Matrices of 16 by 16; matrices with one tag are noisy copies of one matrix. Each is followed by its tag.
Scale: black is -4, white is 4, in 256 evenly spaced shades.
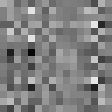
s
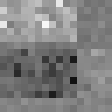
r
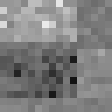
r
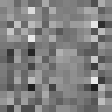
s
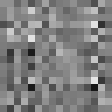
s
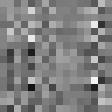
s
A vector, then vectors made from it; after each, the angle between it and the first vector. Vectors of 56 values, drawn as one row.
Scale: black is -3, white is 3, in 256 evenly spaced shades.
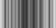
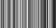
partly opposed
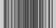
nearly parallel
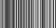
orthogonal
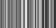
partly opposed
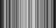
nearly opposite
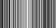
partly opposed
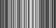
partly opposed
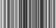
partly aligned
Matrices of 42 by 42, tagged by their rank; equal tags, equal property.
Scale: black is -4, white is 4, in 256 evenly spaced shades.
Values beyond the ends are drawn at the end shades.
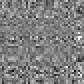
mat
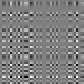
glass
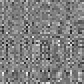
mat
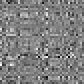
mat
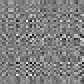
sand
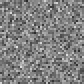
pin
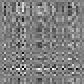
sand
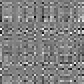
sand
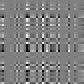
glass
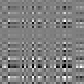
glass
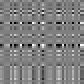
glass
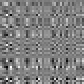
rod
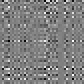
rod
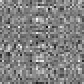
mat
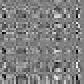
sand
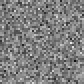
pin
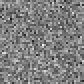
pin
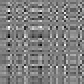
rod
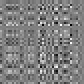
rod
